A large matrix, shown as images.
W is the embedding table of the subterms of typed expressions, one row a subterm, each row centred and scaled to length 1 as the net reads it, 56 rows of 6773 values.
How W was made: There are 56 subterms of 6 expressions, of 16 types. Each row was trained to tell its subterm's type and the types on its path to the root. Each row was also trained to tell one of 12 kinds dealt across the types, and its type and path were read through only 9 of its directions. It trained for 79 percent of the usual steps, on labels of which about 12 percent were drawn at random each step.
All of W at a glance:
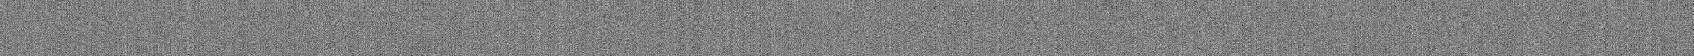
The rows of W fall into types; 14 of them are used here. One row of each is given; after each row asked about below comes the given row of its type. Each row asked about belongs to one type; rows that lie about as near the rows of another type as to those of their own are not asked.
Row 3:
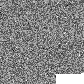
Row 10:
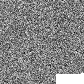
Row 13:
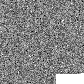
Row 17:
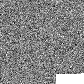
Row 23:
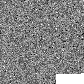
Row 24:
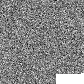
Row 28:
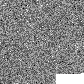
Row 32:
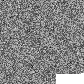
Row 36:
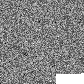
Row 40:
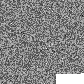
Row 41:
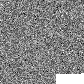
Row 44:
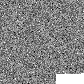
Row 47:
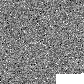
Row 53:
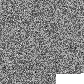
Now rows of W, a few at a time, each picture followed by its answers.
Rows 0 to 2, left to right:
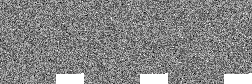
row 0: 17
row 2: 24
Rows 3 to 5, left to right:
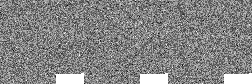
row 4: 3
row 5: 41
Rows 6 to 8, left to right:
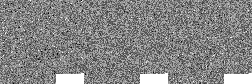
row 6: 44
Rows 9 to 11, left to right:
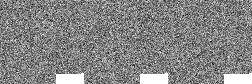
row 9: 3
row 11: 40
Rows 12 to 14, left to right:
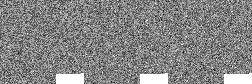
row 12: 24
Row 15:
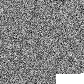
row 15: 24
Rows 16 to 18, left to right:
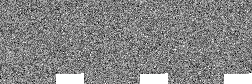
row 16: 10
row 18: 44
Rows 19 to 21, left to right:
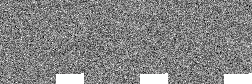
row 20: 17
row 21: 40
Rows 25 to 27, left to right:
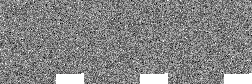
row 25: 13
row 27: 53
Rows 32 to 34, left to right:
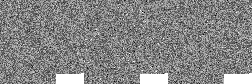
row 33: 47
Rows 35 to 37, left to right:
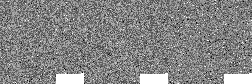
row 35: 44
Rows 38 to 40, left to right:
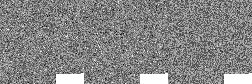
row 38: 53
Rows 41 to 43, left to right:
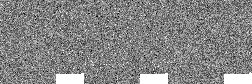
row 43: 10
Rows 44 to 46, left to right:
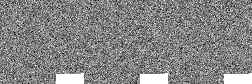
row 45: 13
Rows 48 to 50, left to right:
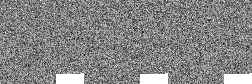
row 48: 40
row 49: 3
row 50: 41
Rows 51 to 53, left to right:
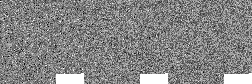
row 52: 3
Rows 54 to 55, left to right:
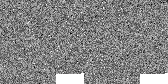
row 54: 36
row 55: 53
